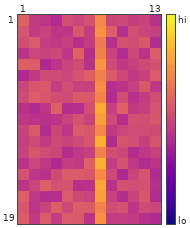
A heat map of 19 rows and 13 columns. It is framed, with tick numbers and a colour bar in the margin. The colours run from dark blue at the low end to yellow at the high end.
On average the colour sits 50% of the way up the scale. The values are skewed, with a long tail toward high values. There is no overall slope. Column 8 stands out from the rest.
